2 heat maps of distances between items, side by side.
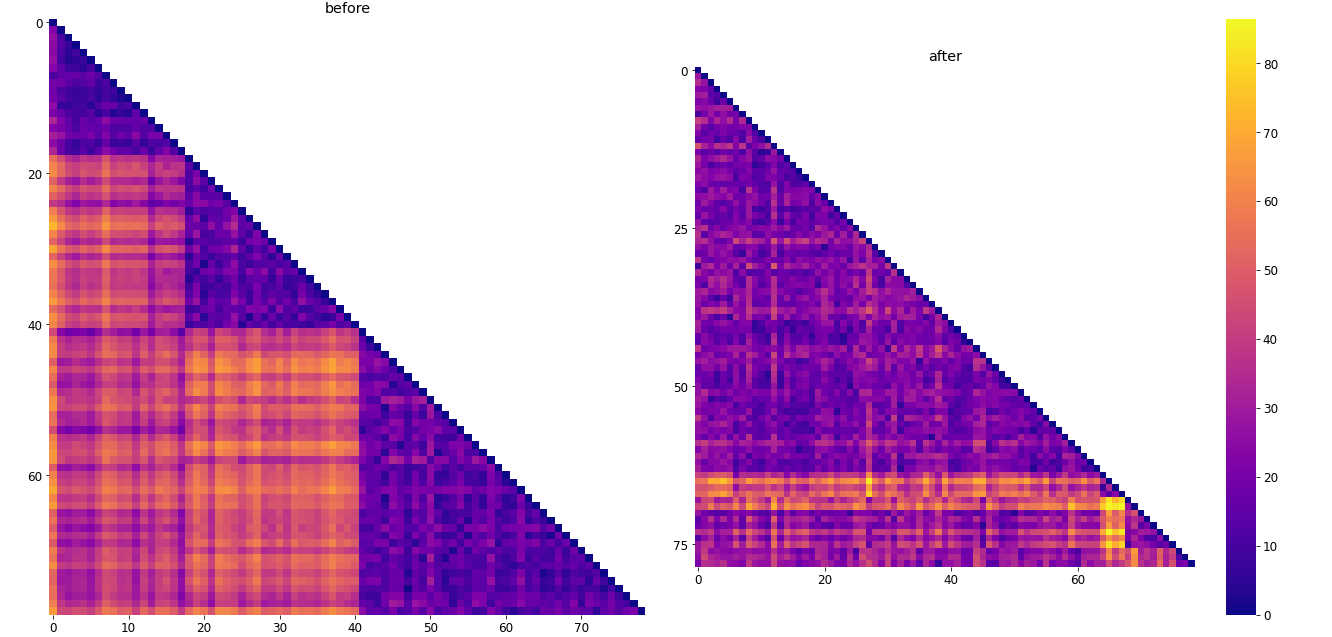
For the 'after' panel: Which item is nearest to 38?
78
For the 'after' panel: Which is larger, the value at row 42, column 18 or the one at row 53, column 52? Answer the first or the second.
the second
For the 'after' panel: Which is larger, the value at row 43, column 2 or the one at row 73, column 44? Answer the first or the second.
the second
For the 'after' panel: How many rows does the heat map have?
79
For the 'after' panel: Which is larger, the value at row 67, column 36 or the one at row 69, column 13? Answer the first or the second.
the first
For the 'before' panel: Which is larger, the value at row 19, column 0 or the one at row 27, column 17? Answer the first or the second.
the first
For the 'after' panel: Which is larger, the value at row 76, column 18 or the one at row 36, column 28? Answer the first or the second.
the second
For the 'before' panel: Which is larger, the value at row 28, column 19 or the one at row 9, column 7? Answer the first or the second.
the first
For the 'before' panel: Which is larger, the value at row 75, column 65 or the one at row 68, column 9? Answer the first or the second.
the second
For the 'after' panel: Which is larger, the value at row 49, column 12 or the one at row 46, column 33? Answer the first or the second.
the first
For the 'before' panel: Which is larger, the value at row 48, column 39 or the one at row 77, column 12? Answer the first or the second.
the first
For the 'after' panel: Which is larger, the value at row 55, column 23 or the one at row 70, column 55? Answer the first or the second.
the first
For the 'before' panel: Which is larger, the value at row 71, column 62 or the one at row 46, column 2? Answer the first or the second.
the second
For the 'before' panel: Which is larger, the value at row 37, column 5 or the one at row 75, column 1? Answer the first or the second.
the first
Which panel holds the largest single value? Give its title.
after
